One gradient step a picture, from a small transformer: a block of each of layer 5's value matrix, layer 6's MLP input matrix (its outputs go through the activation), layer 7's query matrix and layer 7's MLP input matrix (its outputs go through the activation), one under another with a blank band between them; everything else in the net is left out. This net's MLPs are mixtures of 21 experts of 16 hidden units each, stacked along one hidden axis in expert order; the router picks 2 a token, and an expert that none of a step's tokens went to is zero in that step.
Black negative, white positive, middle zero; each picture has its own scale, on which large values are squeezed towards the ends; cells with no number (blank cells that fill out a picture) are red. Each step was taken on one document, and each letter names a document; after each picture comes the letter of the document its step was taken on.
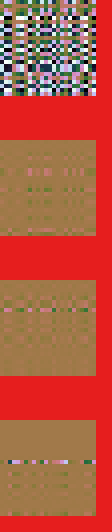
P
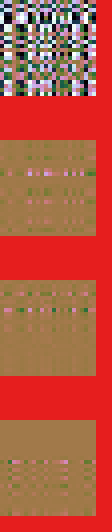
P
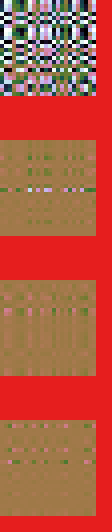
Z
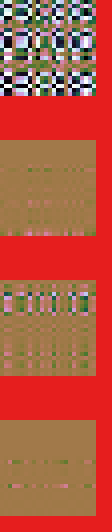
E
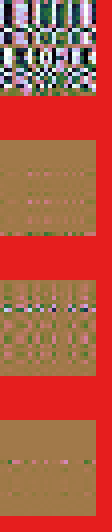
E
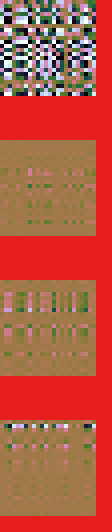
Z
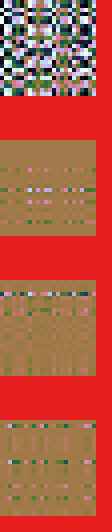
Z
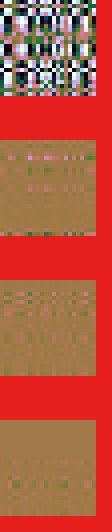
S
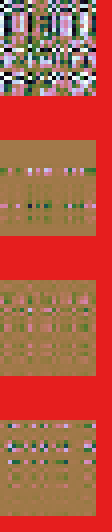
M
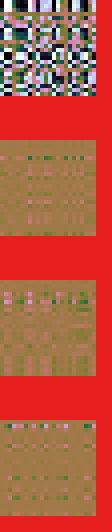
Z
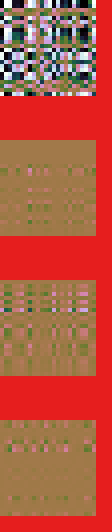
M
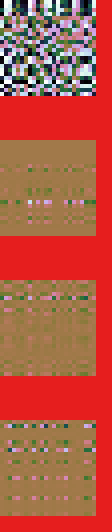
M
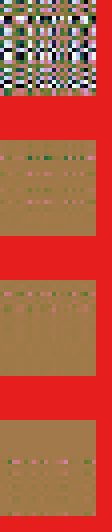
P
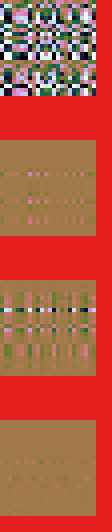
E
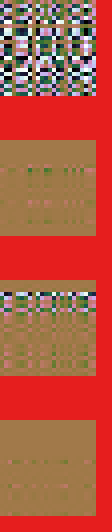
E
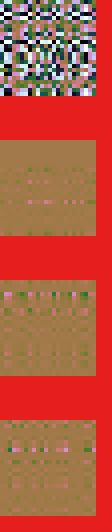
S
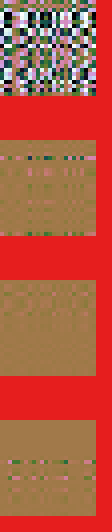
S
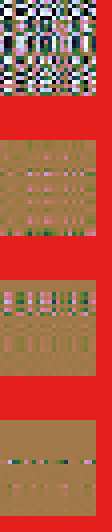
S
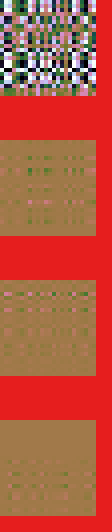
S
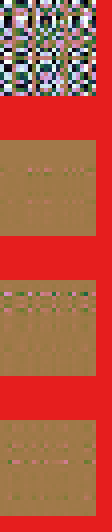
P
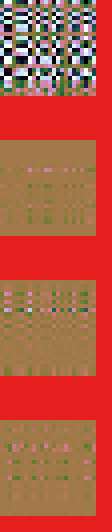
Z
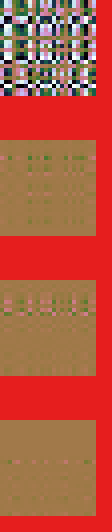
P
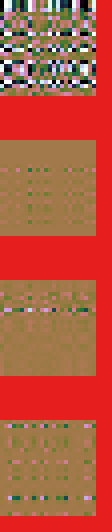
M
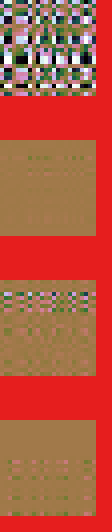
E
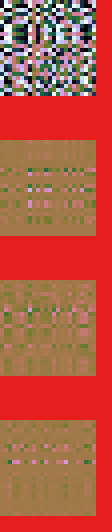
Z
